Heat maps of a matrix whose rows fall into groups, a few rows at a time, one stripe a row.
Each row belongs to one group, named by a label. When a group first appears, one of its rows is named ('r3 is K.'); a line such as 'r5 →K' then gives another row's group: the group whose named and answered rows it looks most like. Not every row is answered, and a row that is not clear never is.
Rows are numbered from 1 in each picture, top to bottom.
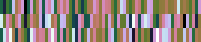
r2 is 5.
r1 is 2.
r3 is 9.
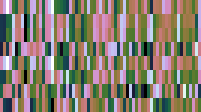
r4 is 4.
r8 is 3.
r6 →2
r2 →2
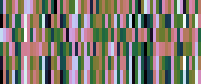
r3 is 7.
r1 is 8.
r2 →4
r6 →4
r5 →4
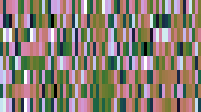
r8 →7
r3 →9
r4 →4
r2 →3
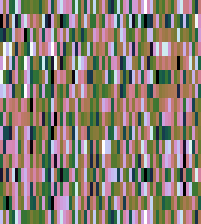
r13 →4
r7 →7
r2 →4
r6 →3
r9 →8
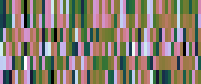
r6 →3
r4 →5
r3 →8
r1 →2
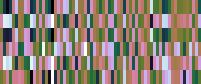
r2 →9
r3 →3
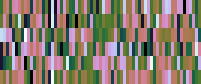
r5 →2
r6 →8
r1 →8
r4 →4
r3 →7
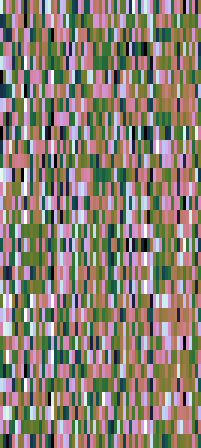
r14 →7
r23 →7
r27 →2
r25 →8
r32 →3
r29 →8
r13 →7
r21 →5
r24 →9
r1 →5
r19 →5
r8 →7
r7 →2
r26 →9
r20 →3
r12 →8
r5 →7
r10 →4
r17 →5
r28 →7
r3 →3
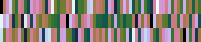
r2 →7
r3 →5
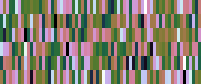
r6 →8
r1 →5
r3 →2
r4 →7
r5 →4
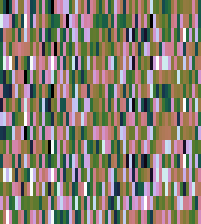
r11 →8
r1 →3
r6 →2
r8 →4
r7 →3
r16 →9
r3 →4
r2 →7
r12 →4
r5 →9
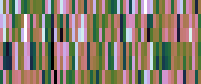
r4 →3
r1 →5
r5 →3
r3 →7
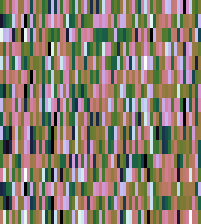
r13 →7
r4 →8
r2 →2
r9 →8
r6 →8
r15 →3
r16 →7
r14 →2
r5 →5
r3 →7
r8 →5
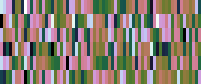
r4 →3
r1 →7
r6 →2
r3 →5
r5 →7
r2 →9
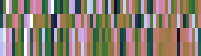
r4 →7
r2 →8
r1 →9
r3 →7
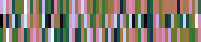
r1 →7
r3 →9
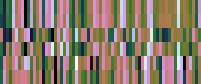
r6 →8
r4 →2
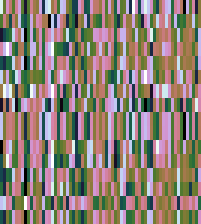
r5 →2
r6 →5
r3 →2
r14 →2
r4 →9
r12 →9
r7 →9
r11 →9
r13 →2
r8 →4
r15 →7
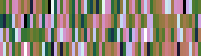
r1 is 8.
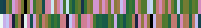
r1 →2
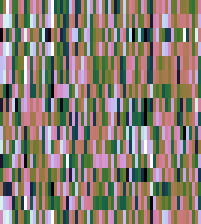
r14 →3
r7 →3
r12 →2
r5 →7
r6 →7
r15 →7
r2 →9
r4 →9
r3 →4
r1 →9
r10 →5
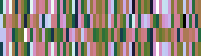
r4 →9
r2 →5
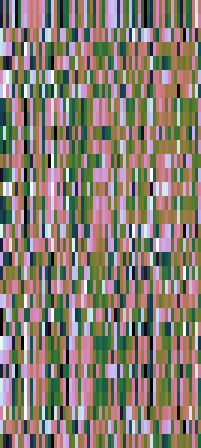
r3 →5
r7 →7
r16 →2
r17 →5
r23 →9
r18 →9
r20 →4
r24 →4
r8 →2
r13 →2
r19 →3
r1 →4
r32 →3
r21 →8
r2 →4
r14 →9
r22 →7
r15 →2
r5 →3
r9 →2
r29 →7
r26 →7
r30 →7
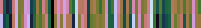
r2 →3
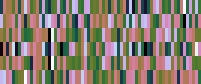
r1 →4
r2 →5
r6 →7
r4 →4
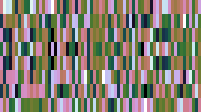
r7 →4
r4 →8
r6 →8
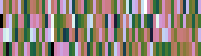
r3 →9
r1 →5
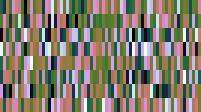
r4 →5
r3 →4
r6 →4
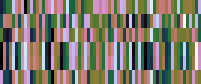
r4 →4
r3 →3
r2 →4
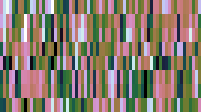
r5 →3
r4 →8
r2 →7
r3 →7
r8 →2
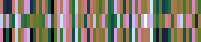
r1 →3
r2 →5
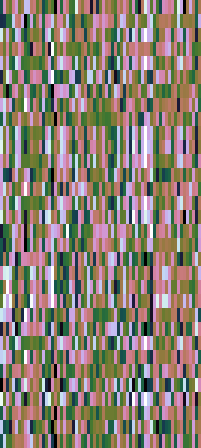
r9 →8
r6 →9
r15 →5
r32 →8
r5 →5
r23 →7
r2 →2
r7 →3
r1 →8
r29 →5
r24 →4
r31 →3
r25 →5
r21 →9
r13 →3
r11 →5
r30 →8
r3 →5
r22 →9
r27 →8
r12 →5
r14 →7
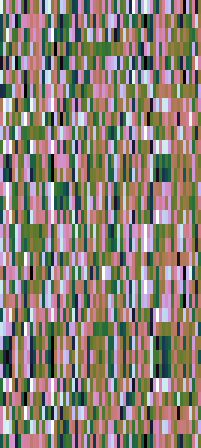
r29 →2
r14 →9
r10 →5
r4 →8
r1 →5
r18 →5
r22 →5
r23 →9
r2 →4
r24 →7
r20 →8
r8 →9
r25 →3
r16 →9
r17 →5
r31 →9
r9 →7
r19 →7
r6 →5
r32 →4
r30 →7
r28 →9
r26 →3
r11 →9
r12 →3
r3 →9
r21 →5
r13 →3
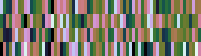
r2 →2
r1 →3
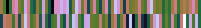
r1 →3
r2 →4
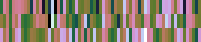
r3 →5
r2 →8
